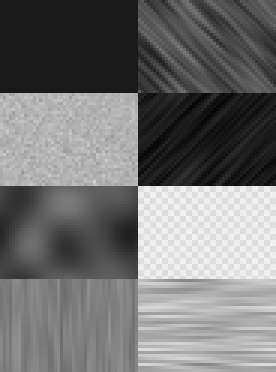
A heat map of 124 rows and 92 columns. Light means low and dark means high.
It is made of 4 by 2 panels. Panel 1,1: very high, flat. Panel 1,2: high, slanting down to the right. Panel 2,1: low, fine-grained, faint in contrast. Panel 2,2: very high, slanting up to the right, faint in contrast. Panel 3,1: high, smooth. Panel 3,2: very low, checkered, faint in contrast. Panel 4,1: middling, streaked downward, faint in contrast. Panel 4,2: low, streaked across.
